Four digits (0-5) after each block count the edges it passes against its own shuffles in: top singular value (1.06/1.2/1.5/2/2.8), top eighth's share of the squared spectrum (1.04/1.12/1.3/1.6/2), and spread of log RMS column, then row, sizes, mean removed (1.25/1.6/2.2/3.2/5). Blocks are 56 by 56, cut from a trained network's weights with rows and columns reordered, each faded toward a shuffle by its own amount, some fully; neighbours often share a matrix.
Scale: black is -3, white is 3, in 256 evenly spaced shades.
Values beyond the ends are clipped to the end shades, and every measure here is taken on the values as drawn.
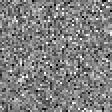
0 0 0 0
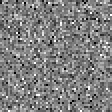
0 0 0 0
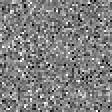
0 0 0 0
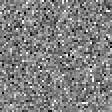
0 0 0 0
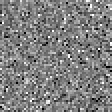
0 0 0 0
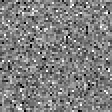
0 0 0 0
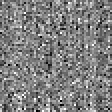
2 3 1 1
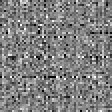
3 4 1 3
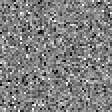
0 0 0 0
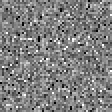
0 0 0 0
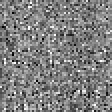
2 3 1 2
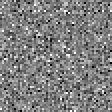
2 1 0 0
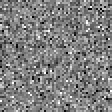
1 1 0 0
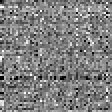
3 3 3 1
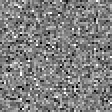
1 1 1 0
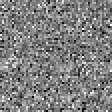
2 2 1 0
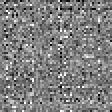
2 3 3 2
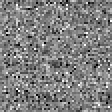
2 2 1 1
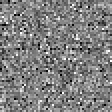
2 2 1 1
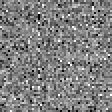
1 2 1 0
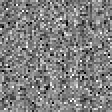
2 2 0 1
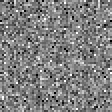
0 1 0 0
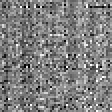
3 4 2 3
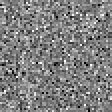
0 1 0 1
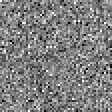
1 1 0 1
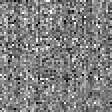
3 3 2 2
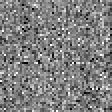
2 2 0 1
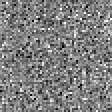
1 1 0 0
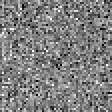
1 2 0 1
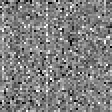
2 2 1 1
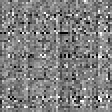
3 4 2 3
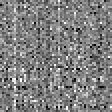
3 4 2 3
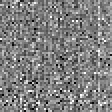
2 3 1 2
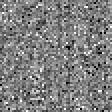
2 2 0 1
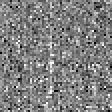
2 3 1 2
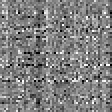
3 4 2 3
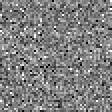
1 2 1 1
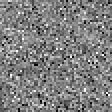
0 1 0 0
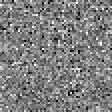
0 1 0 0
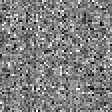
2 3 1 2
